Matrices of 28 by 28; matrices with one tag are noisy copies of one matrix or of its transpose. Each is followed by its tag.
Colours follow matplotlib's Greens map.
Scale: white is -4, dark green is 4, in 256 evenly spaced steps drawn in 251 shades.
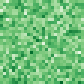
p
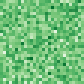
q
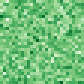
p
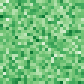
p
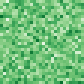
p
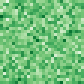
p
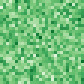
p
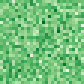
q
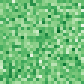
q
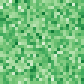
p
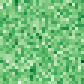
p
